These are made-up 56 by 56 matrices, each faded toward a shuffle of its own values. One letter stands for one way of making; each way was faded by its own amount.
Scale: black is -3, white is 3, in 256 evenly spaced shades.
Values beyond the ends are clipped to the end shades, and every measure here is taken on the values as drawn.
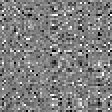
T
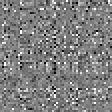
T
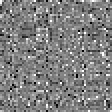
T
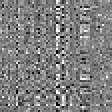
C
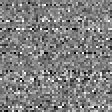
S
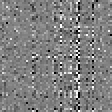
C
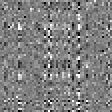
C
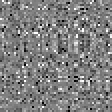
T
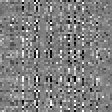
C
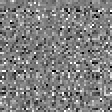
T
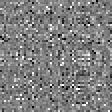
T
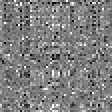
T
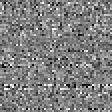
S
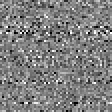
S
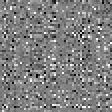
T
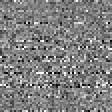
S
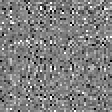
T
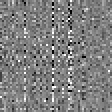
C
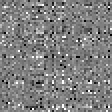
T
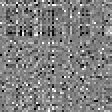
T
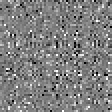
T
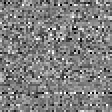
S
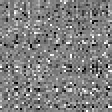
T
